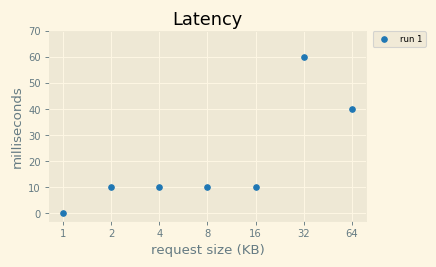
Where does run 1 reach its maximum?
32
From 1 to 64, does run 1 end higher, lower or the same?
higher
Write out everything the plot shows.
Title: Latency
x-axis: request size (KB), ticks 1 2 4 8 16 32 64
y-axis: milliseconds, ticks 0 10 20 30 40 50 60 70
Legend: run 1
Values:
run 1: 0 10 10 10 10 60 40
